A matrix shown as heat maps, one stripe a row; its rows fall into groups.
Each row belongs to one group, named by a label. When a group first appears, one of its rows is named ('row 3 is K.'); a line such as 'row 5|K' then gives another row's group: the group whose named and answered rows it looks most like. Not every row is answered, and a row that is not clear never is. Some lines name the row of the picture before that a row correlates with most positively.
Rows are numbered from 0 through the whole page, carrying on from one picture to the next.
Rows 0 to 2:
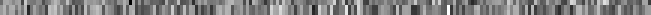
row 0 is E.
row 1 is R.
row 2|R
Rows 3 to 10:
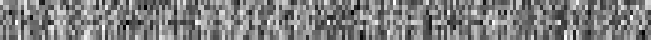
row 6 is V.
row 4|E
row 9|V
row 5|V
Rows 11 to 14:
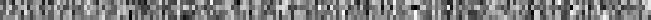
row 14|E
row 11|E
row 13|E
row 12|R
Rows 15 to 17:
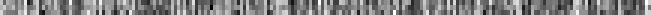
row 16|R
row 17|R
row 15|R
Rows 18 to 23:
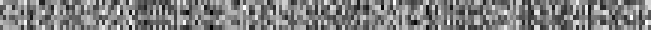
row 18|R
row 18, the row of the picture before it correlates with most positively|17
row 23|E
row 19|E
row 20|E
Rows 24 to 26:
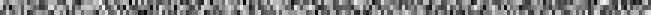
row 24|R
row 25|V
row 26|E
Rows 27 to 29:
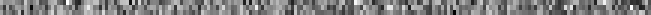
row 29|V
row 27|R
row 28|V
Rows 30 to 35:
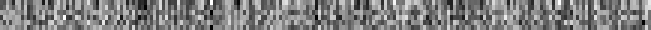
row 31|E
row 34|V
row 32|R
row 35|R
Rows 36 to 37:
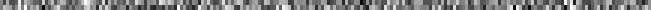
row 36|V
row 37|E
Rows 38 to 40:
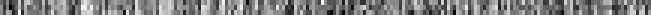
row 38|V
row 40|V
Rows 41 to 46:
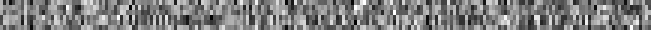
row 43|R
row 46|V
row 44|E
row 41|V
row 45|E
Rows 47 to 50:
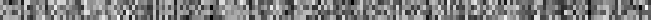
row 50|E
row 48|R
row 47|V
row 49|V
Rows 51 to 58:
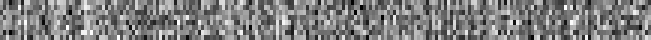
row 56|R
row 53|E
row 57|V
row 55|E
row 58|E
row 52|V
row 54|R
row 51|V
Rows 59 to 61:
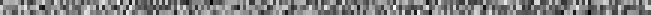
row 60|R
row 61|V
